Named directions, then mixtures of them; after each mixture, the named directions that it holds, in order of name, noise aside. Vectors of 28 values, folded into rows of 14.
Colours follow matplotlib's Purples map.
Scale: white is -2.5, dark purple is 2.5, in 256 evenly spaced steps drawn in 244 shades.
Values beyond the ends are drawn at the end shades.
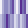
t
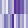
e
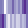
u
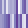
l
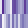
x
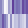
e, u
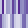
l, u, x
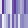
x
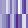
l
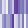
e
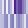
e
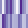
t, x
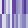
x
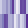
t, u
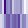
u, x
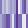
l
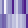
t, u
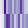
e, t, u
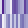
x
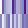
t, x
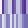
t, x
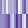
l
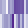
e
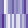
u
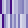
u, x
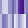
e, t, u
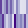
e, t, x
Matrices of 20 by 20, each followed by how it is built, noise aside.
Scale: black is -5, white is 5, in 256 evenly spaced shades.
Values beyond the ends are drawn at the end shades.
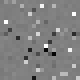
sparse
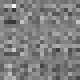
low rank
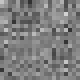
low rank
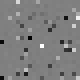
sparse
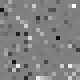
sparse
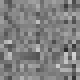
low rank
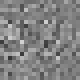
low rank
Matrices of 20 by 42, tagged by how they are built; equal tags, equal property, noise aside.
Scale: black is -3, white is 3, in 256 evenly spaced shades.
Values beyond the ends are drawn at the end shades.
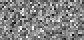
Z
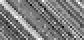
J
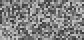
Z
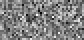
Z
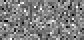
Z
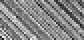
J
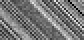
J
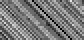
J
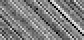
J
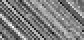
J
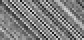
J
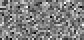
Z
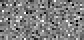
Z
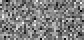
Z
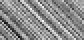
J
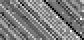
J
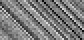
J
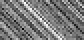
J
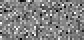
Z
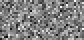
Z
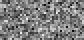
Z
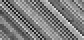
J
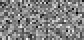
Z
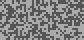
Z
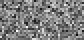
Z
